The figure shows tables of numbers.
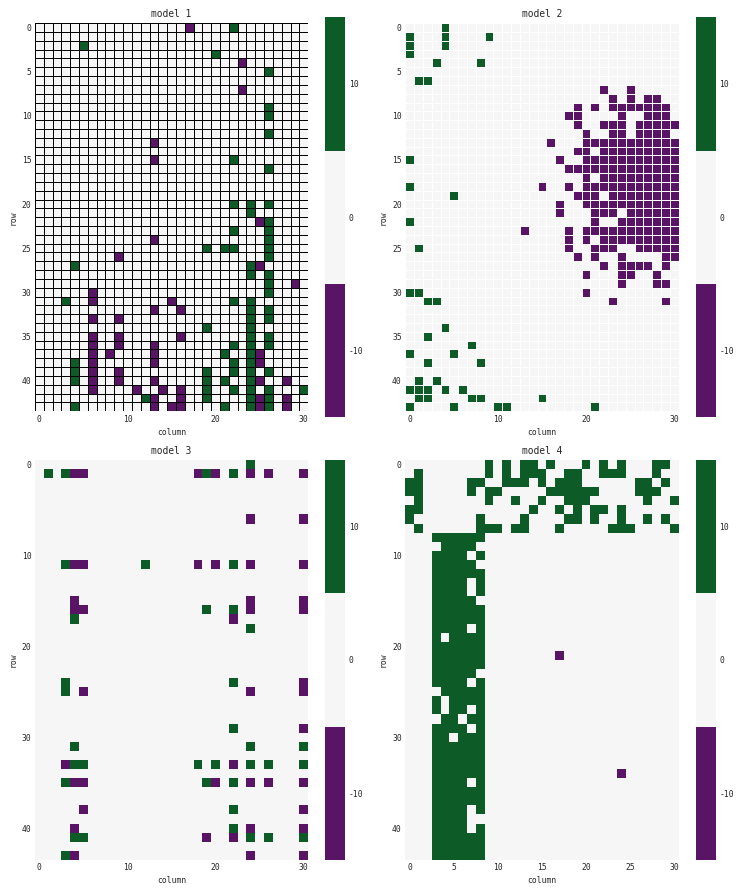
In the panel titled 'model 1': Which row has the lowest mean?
37
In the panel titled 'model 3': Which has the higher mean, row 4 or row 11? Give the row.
4
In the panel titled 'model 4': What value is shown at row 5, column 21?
10
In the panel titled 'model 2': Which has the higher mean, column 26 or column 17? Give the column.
17
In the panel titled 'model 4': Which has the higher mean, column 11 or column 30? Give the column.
11
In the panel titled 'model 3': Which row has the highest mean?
33
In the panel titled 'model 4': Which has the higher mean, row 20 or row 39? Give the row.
20
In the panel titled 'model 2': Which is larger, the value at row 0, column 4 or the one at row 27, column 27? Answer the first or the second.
the first
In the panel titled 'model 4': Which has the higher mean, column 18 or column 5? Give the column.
5
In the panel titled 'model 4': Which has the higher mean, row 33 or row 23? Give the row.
33
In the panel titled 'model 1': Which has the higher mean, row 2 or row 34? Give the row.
34
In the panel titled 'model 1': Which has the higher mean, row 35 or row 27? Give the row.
27
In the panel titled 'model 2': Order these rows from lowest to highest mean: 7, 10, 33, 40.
10, 7, 33, 40
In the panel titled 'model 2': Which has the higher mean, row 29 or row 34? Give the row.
34
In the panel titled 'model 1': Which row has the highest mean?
25
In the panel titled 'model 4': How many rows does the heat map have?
44
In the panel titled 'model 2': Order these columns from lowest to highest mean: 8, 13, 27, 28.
28, 27, 13, 8
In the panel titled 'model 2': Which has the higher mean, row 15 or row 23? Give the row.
15
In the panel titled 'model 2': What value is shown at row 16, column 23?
-10
